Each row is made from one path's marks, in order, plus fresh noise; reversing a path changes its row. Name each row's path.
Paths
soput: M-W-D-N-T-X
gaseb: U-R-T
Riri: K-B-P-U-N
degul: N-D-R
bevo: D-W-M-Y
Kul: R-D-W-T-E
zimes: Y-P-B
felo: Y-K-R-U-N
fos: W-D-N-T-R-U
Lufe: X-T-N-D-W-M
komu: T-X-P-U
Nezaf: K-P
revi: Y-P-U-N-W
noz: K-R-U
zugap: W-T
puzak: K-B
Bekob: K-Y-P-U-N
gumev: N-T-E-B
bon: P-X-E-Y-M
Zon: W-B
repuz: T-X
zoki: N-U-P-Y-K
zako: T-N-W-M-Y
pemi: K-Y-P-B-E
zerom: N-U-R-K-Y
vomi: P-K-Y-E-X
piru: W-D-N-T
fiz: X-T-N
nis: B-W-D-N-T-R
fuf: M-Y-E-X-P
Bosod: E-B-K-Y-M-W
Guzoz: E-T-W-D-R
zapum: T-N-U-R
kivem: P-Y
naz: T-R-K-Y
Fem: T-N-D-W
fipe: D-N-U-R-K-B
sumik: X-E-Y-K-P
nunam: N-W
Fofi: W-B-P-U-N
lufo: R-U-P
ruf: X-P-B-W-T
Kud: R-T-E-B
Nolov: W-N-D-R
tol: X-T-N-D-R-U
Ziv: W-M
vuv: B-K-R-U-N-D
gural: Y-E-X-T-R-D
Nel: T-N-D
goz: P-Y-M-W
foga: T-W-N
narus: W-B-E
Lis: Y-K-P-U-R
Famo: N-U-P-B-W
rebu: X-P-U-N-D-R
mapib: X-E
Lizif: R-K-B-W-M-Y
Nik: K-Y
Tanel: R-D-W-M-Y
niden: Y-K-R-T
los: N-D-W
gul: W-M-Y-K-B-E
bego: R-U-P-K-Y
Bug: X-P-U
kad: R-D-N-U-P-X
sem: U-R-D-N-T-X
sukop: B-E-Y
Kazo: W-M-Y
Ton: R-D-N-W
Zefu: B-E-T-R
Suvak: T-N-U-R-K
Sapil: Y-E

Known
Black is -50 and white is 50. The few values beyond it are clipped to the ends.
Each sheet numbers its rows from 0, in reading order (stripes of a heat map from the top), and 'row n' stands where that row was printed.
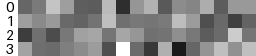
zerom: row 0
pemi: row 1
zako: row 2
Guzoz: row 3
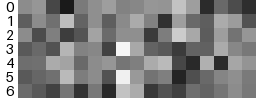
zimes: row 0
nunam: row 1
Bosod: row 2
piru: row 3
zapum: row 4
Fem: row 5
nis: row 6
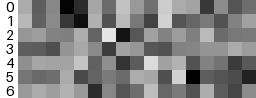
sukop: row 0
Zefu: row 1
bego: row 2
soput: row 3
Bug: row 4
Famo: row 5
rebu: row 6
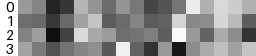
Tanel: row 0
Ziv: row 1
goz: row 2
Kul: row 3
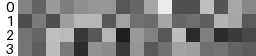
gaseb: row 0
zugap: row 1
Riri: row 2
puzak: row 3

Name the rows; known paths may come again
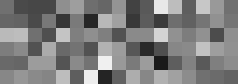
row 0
gul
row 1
nis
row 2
bon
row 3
Nolov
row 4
Nel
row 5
Lis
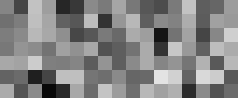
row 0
fipe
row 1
zerom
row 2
tol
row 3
naz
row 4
mapib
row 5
Kazo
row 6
sukop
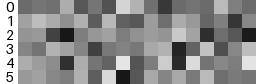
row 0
los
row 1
vomi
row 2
zimes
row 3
sem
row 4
gural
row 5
bego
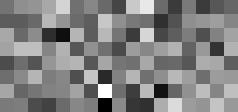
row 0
komu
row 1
fos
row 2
Zefu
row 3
sumik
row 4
zugap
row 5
felo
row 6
Guzoz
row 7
Lizif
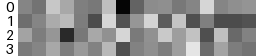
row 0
noz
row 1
zoki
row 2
Sapil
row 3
Nik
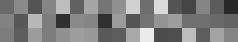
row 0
revi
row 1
puzak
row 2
gaseb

